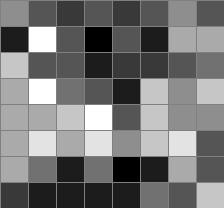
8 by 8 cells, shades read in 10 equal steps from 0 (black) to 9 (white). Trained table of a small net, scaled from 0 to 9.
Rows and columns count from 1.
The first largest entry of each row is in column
1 2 1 2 4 2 1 8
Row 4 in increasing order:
1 3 4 5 6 7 7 9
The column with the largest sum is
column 2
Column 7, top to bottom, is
5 6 3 5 5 8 6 3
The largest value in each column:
7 9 7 9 5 7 8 7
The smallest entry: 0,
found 2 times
